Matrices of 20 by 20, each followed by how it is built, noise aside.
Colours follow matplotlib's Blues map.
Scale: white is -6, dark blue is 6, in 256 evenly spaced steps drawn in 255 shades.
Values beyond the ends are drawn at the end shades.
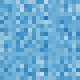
low rank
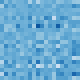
low rank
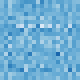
low rank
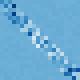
banded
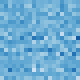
low rank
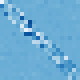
banded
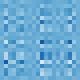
low rank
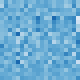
low rank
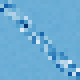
banded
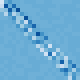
banded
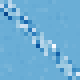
banded
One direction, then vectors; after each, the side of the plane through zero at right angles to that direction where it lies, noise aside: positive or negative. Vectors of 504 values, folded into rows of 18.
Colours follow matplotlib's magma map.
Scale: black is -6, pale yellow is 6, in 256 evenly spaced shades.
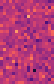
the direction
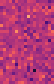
positive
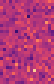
negative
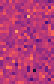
positive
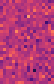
positive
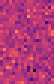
positive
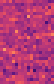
positive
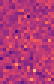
negative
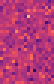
positive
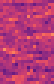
positive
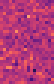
positive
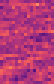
positive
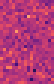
positive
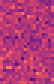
positive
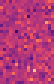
negative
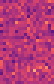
negative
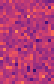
positive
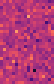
positive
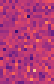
negative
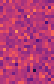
positive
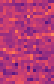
positive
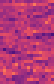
negative
